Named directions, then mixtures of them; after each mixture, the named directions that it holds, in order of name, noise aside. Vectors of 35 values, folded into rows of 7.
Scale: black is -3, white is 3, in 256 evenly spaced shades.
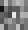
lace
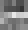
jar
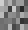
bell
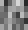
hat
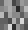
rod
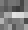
jar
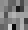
bell, jar, rod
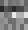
jar, lace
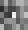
lace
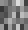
hat, lace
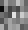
lace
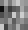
lace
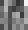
hat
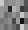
bell, rod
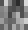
hat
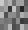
bell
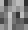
hat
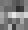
jar, rod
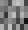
hat, lace, rod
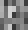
hat, lace, rod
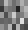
lace, rod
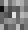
lace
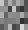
bell
